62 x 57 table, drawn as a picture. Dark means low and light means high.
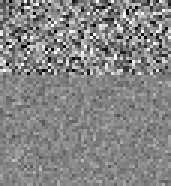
Mirror symmetry: none. Seam: horizontal, 40% of the way down, the bottom part calmer. Slope: none. Average level on the scale: 50%. Histogram: heavy tails on both sides. Stripes: none.
